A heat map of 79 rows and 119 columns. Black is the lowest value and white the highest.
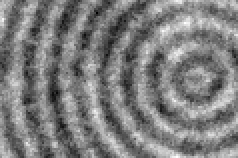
Average level on the scale: 50%. Rings: centred on the middle right. Histogram: bell-shaped. Grain: blotchy.
